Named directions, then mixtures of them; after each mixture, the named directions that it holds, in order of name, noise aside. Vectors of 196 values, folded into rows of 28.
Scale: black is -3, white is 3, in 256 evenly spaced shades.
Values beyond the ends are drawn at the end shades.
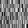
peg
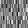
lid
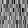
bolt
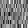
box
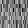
bolt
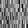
peg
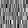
box, lid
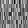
bolt, box, lid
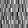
lid, peg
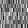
bolt, box, lid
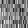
bolt, box, peg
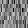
bolt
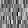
lid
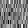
box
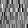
bolt, peg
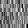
peg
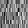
box, lid, peg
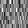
bolt, box, peg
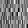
lid, peg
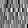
bolt, lid, peg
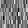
lid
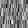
bolt, box, lid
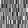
lid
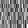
box, peg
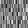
lid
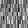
lid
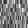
bolt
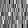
bolt, box, peg
